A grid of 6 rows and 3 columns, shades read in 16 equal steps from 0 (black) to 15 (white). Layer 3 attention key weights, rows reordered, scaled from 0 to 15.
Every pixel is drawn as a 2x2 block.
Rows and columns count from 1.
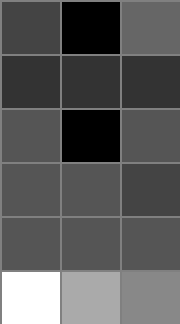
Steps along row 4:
same down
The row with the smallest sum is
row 2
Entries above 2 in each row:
2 3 2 3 3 3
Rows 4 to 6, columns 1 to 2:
5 5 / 5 5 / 15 10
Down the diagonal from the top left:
4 3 5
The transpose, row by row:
4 3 5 5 5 15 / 0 3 0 5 5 10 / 6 3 5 4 5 8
